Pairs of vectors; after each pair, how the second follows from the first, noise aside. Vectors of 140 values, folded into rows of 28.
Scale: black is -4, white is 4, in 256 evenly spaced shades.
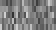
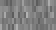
shrunk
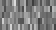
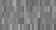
shrunk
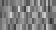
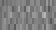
shrunk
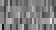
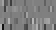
partly zeroed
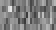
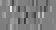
partly zeroed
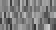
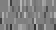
partly zeroed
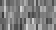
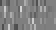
partly zeroed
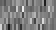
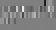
partly zeroed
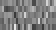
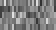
wrapped around
